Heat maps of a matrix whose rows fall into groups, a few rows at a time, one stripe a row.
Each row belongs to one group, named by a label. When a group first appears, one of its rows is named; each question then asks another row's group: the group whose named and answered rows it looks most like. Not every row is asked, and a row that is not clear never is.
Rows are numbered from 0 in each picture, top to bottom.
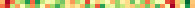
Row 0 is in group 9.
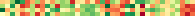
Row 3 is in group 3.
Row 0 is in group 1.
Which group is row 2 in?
3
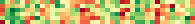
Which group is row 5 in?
1
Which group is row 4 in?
1
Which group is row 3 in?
1
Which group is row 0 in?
1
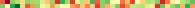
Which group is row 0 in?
9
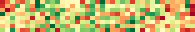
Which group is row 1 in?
9
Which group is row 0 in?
9
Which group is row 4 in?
1
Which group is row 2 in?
9
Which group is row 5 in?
3
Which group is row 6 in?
9
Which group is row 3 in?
3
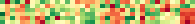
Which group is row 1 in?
9
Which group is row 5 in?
3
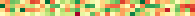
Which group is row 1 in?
3
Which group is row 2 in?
1
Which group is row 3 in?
3
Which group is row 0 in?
1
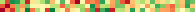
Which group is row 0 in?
1
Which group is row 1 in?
9
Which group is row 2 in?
9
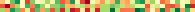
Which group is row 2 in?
1
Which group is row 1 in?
9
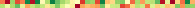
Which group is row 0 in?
9
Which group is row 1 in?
1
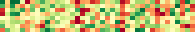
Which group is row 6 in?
3
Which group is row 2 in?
1
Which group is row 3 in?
1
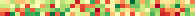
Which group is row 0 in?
3
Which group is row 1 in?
1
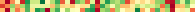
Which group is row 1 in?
9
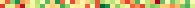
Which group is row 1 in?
9
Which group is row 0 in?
1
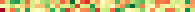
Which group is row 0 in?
1
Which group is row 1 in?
3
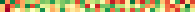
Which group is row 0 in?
3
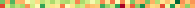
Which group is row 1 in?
1
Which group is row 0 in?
3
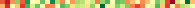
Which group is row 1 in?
9
